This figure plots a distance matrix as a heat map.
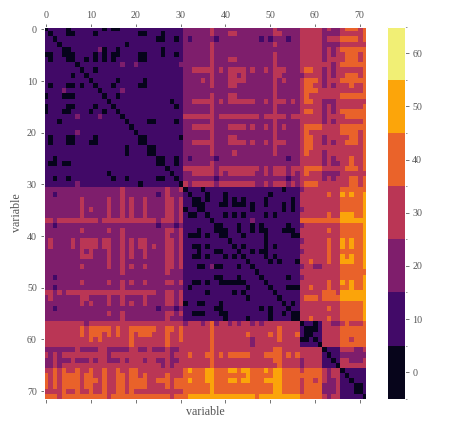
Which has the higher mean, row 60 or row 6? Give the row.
60
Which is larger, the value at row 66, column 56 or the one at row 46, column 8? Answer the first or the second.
the first
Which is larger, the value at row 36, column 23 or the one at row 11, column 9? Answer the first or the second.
the first
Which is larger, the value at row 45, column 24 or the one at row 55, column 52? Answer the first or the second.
the first
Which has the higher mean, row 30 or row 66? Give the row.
66
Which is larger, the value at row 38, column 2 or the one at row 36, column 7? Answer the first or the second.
the second
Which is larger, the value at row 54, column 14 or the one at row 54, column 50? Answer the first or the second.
the first
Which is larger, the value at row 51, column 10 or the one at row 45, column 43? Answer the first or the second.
the first
